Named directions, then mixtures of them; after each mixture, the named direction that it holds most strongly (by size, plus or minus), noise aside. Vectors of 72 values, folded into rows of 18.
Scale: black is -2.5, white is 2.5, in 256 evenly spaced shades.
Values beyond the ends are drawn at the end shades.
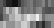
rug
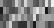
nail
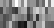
nail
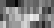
rug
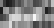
rug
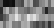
rug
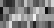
nail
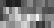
rug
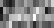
nail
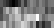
rug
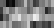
rug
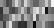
nail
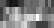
rug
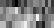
rug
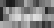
rug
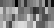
nail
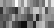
nail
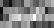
rug
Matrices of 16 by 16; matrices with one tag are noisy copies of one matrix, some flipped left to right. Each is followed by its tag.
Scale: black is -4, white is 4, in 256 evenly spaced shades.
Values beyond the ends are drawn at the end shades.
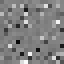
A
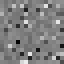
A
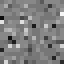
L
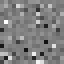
A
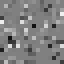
L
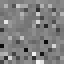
A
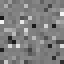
L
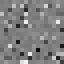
A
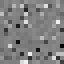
A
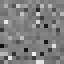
A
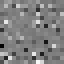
A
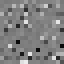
A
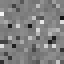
L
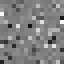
L
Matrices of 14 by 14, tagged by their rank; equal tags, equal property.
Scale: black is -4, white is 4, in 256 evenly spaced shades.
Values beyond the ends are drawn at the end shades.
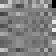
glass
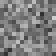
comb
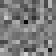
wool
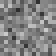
comb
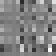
glass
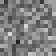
comb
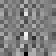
glass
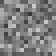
comb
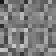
wool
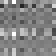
glass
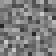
comb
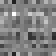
wool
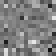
wool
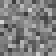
comb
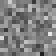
comb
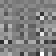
glass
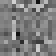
wool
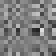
glass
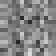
wool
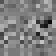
wool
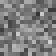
comb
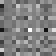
glass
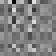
glass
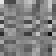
glass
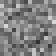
comb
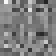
wool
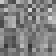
wool
